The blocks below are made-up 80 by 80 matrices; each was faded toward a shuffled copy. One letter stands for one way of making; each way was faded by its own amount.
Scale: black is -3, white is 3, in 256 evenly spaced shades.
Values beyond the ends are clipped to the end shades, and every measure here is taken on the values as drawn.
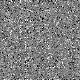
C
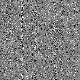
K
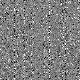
K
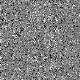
C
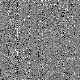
K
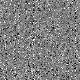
C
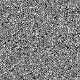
C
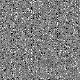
C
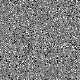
C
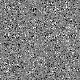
C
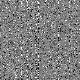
K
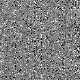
K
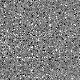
C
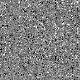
C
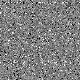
C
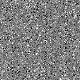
C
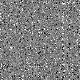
C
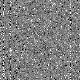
K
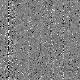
K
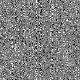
K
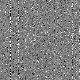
K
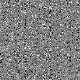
C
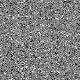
C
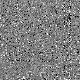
C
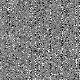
K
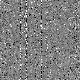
K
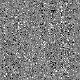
C
